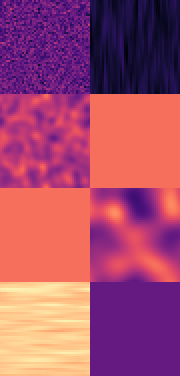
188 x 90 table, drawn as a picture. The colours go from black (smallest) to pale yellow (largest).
The table splits into 4 rows of 2 panels. Panel 1,1: low, fine-grained. Panel 1,2: very low, streaked downward, faint in contrast. Panel 2,1: middling, blotchy. Panel 2,2: high, flat. Panel 3,1: high, flat. Panel 3,2: middling, smooth, strong in contrast. Panel 4,1: very high, streaked across, faint in contrast. Panel 4,2: low, flat.
